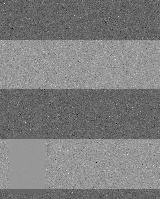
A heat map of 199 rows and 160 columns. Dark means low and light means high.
An odd patch, calmer than its surroundings, sits in the bottom left. Stripes running across repeat 2 times from top to bottom. The bottom left is the calmest part.
